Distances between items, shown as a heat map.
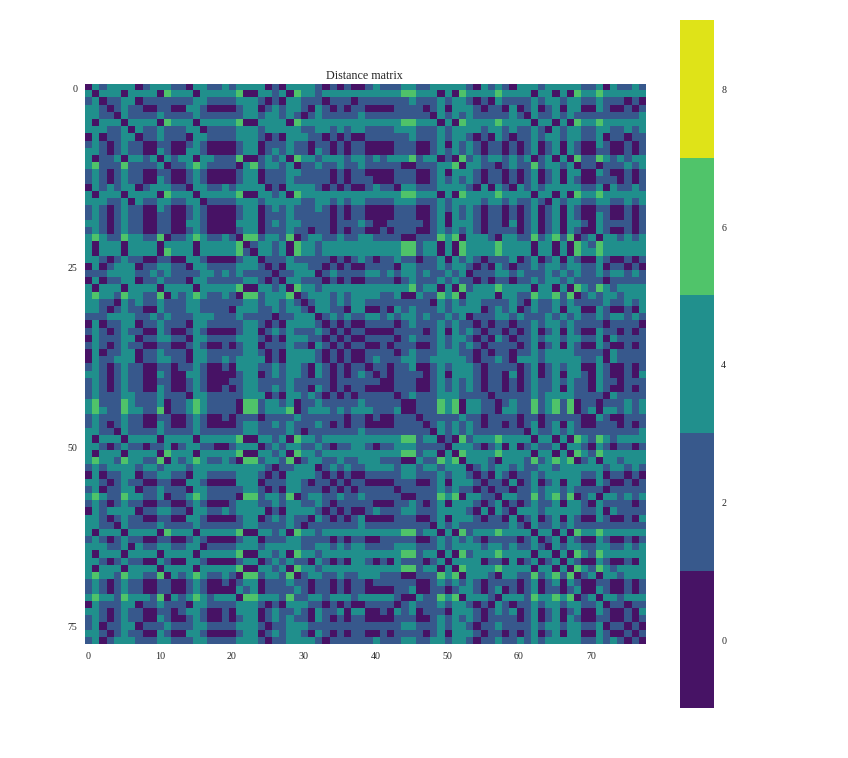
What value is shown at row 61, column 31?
2
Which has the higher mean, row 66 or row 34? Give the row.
66
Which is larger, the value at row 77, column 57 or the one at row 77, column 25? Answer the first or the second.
the first
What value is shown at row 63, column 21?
2
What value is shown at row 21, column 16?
4
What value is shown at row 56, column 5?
4
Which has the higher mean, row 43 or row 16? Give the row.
16
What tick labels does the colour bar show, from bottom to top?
0, 2, 4, 6, 8
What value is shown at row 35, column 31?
2
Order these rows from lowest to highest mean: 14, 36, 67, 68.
36, 14, 68, 67
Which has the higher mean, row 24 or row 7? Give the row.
7
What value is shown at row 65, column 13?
4
